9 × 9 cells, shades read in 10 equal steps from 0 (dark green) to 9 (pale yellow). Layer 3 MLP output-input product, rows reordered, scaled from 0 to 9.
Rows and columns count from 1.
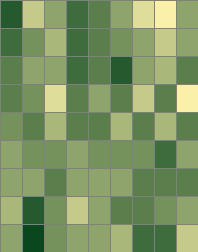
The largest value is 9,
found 2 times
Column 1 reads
1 2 3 3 4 5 5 6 5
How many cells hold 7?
5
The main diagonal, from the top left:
1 4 5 3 3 4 3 4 7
